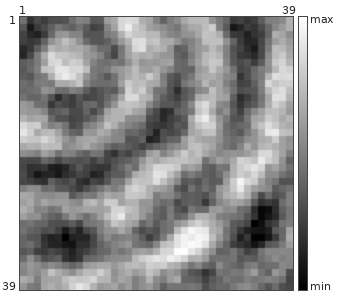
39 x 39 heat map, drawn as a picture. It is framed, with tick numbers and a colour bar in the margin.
The bottom right is the ninth with the lowest average. The halves do not mirror each other. Rings spread out from the top left. No overall slope runs across the table. Overall the values sit about 50% of the way up the scale. No single row or column stands out from its neighbours.
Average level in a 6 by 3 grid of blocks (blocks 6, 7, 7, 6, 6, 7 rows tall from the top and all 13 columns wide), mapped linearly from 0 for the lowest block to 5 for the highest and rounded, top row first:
2 5 2 / 3 4 4 / 4 2 5 / 0 4 4 / 2 4 1 / 3 5 2
